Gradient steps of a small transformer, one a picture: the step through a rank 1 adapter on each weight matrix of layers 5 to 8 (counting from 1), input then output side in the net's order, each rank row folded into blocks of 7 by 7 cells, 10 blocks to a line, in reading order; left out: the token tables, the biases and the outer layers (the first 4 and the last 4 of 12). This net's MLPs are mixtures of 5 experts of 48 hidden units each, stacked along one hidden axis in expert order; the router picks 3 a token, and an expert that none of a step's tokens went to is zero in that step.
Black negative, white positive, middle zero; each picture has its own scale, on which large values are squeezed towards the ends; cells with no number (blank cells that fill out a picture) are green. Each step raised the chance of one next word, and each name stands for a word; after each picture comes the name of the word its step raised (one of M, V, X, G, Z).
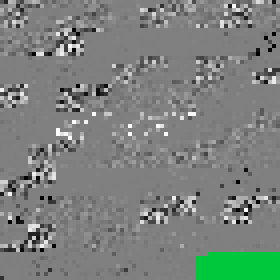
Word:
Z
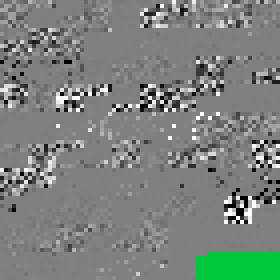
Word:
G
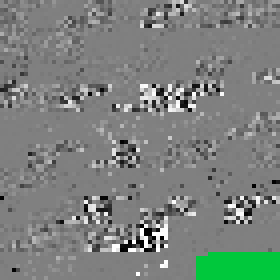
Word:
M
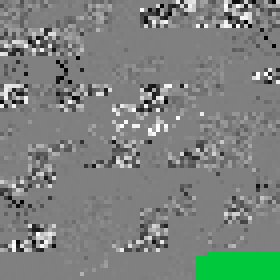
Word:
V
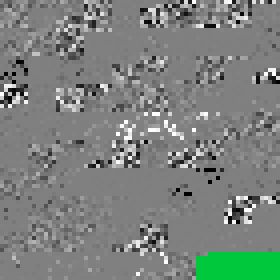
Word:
G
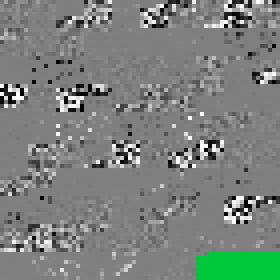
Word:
V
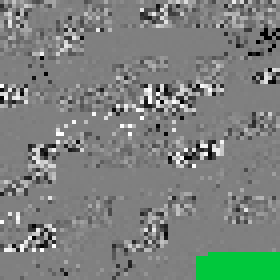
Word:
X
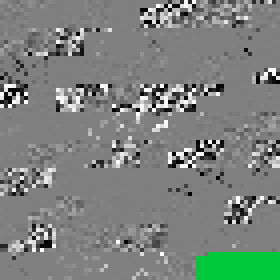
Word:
V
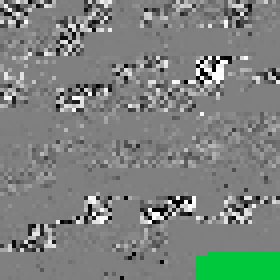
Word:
Z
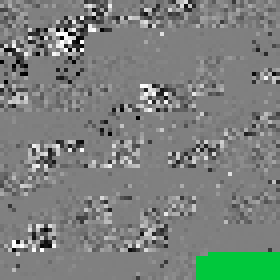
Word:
X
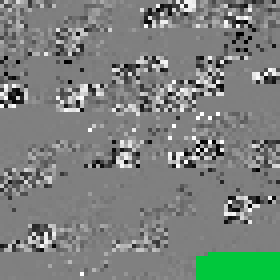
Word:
V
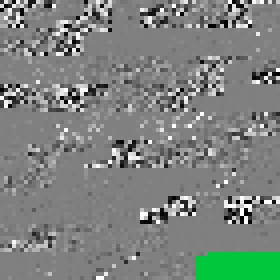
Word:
M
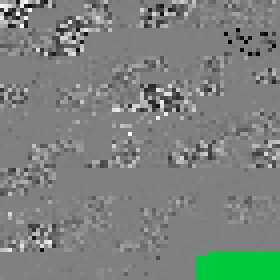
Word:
X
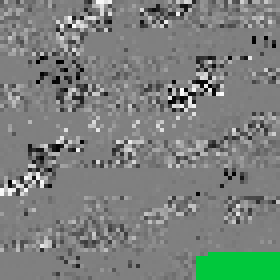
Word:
X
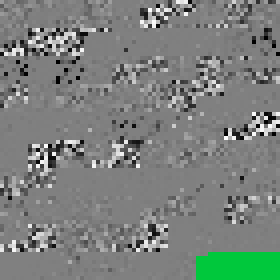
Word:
X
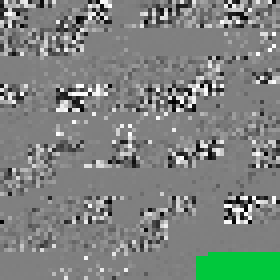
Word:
M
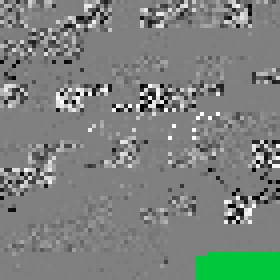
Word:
G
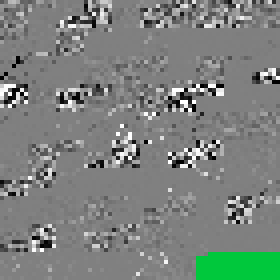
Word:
V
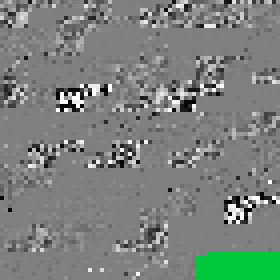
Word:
M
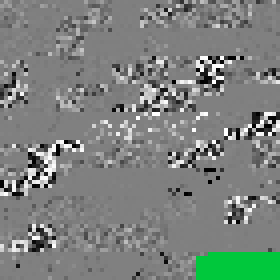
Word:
Z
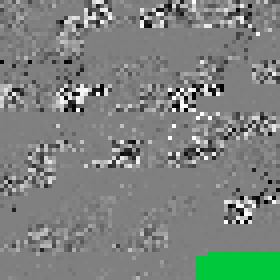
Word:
G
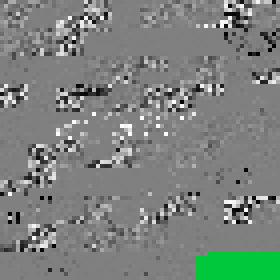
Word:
Z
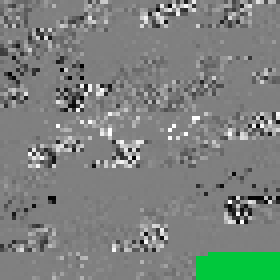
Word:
G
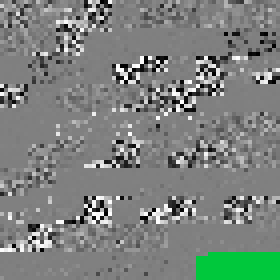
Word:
X
